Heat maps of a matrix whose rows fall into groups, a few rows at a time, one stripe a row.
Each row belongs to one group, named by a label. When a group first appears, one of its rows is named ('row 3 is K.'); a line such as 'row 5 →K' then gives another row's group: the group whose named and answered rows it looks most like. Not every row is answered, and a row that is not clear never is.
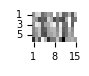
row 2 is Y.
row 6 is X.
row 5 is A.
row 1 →A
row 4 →A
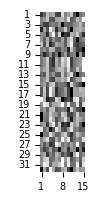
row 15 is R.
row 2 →A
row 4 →X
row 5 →R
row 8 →R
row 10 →A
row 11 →A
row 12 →A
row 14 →A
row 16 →X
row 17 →X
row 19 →A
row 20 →R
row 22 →X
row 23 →R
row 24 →Y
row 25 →X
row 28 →R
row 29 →Y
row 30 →A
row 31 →A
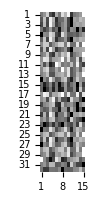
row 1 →A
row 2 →X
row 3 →X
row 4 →R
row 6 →X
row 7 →A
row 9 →A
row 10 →A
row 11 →Y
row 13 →A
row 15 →R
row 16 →R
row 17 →A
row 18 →R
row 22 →R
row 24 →X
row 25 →A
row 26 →X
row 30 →Y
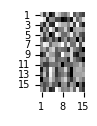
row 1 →Y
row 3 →Y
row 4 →X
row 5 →Y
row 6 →R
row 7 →A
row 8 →R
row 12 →X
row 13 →X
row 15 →R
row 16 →Y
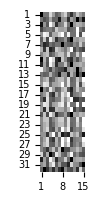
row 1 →X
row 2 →R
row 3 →X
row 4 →Y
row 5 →A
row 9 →A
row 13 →R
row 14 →A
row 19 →A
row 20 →Y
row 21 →X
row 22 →A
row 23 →A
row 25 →R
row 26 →A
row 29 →Y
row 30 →X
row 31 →R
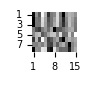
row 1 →X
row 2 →X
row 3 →X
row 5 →A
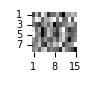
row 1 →X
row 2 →A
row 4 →Y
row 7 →A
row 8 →R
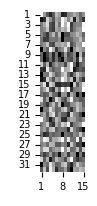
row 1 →Y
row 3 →A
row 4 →A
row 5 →R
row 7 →A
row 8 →X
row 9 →R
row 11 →Y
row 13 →X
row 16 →A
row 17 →R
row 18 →Y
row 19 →R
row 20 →X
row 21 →R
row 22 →Y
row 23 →A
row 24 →R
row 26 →A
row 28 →A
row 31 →X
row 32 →X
